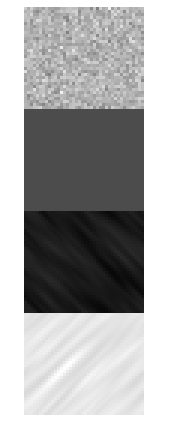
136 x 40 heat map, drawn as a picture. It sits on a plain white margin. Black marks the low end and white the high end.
The table splits into 4 rows of 1 panel. Panel 1,1: high, fine-grained. Panel 2,1: low, flat. Panel 3,1: very low, slanting down to the right, faint in contrast. Panel 4,1: very high, slanting up to the right, faint in contrast.
